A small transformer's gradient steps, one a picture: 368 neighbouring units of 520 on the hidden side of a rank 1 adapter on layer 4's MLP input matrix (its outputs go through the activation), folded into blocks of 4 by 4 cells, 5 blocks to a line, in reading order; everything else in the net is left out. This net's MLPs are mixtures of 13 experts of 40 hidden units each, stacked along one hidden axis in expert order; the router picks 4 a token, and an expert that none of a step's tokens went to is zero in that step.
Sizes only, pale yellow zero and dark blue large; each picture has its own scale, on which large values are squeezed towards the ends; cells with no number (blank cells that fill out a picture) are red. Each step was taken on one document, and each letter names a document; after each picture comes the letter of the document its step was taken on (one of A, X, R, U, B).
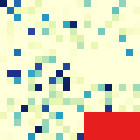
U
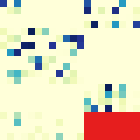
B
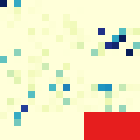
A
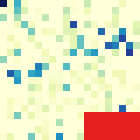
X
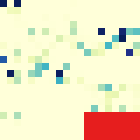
A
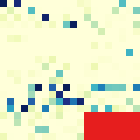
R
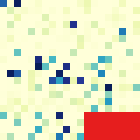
U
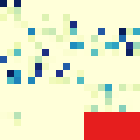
A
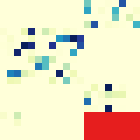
B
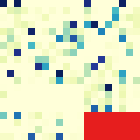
X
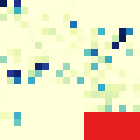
A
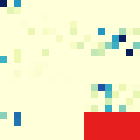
A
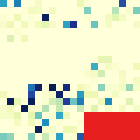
R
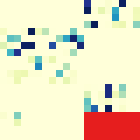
B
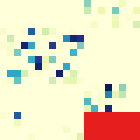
B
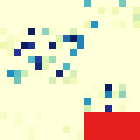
B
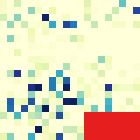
R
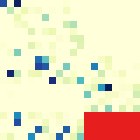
U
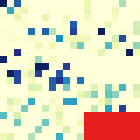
A
